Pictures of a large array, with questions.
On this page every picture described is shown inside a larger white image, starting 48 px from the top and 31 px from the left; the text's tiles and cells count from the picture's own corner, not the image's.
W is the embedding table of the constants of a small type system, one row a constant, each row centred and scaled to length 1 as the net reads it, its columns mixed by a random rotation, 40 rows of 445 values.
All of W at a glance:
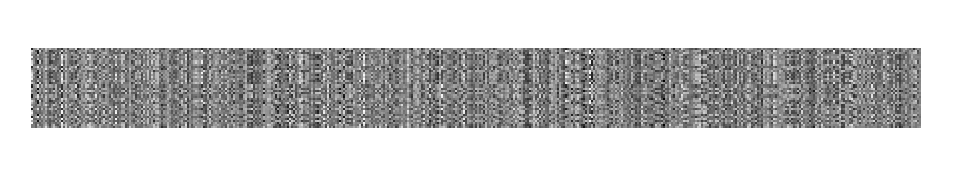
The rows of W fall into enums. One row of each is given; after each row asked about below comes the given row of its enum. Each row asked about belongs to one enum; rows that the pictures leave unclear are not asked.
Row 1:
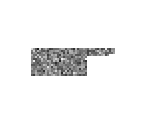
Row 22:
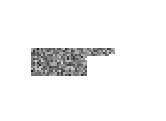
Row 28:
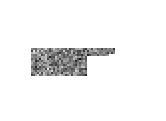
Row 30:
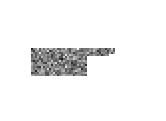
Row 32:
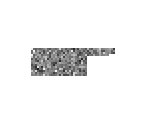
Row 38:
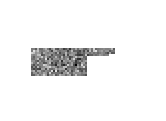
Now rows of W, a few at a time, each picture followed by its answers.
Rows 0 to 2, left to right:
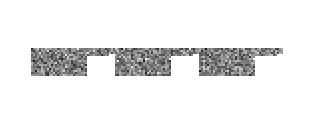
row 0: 30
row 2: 22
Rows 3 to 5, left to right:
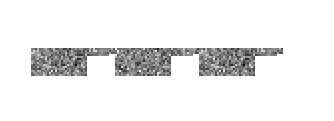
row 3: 38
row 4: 32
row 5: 38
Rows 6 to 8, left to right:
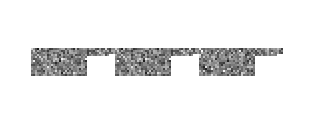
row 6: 1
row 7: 1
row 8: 32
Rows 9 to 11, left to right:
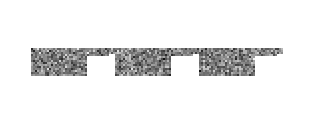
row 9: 30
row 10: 28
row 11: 22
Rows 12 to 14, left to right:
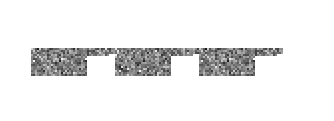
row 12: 1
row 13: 32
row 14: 1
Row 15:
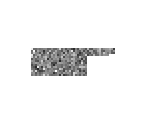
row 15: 32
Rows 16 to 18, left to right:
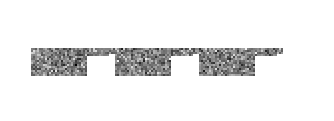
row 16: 38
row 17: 1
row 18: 30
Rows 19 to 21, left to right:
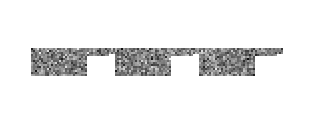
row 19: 30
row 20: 22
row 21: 28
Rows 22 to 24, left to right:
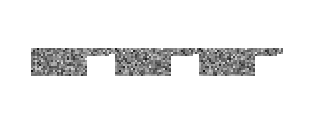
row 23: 30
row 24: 30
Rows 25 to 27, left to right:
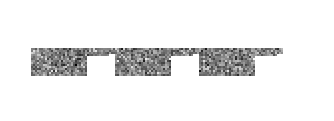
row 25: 38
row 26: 1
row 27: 22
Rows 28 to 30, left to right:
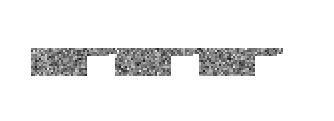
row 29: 32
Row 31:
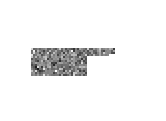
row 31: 32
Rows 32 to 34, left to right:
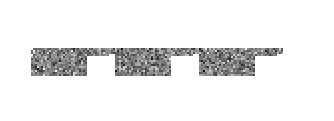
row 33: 22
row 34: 30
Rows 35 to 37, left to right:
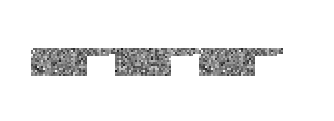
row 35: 32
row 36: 22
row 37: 32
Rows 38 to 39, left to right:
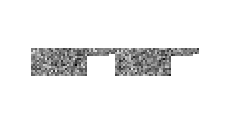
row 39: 28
